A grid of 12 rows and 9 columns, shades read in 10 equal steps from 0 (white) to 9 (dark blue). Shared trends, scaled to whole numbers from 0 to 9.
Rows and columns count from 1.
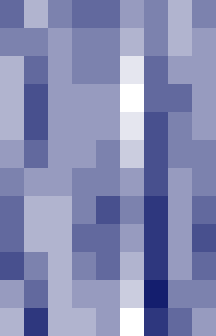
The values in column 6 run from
0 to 5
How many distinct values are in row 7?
3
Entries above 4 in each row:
6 5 4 3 3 5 5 6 5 6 4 3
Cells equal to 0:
2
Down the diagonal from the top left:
6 5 4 4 4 2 7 4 7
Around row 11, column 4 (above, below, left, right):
5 3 3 4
